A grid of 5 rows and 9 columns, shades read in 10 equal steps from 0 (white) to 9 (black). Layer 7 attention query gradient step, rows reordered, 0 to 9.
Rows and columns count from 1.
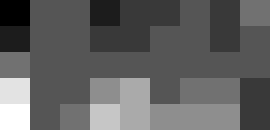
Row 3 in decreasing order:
6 6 6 6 6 6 6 6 5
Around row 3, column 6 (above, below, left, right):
6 6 6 6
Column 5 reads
7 7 6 3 3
